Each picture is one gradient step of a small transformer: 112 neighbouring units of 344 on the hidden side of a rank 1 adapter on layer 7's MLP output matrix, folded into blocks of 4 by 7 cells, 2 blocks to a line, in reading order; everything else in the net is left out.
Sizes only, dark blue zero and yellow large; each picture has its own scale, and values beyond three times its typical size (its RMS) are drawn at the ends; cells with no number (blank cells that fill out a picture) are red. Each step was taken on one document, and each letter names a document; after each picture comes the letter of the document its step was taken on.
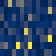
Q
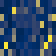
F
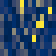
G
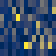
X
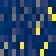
F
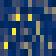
X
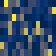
Q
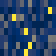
Q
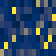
F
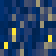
F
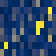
F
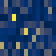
Q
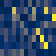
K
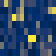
Q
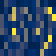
F
